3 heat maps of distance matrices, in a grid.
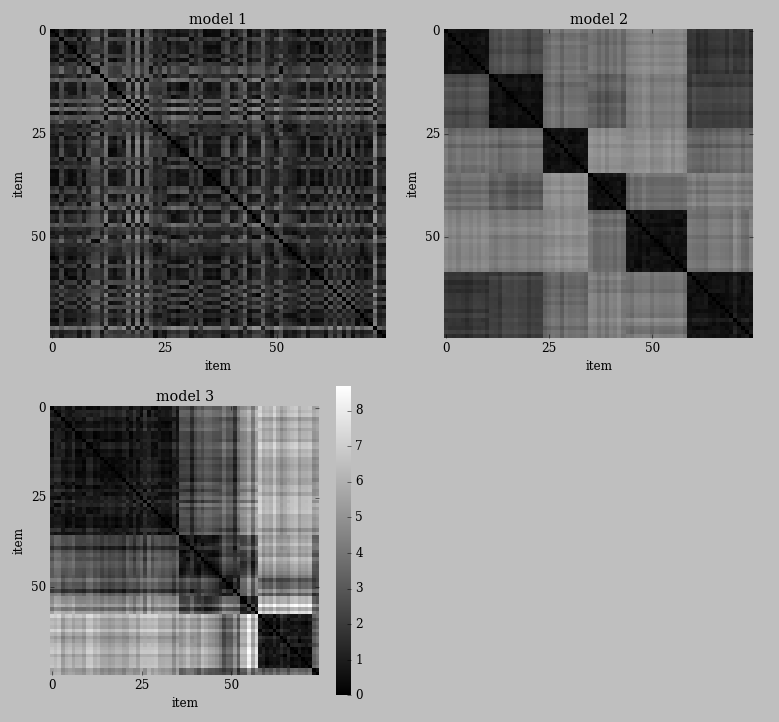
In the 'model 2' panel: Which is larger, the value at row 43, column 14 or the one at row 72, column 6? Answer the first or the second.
the first
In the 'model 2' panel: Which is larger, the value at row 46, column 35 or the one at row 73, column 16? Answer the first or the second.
the first
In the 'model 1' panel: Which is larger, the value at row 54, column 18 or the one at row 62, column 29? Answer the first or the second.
the first
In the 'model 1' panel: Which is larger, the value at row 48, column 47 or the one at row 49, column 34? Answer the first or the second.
the first
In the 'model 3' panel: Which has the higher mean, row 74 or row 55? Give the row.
55
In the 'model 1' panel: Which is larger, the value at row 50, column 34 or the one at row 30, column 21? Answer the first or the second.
the second
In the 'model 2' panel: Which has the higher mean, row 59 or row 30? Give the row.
30
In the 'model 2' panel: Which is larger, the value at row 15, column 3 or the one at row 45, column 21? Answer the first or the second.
the second
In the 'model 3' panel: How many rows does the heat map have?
75
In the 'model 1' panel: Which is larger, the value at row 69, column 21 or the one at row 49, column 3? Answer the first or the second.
the first
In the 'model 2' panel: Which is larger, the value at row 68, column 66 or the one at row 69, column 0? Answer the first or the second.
the second
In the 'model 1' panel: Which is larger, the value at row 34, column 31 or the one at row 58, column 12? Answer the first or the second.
the second
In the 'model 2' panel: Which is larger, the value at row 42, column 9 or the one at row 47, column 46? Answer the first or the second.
the first
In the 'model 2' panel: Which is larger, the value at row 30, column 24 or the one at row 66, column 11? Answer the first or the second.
the second
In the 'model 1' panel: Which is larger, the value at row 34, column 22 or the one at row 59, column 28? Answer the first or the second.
the first
